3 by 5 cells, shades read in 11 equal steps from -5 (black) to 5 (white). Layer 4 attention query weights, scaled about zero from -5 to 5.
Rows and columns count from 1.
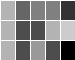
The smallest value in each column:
2 -2 -2 -2 -5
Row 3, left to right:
2 -2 1 -2 -5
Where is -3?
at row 1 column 5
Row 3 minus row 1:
0 -1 1 -2 -2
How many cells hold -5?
1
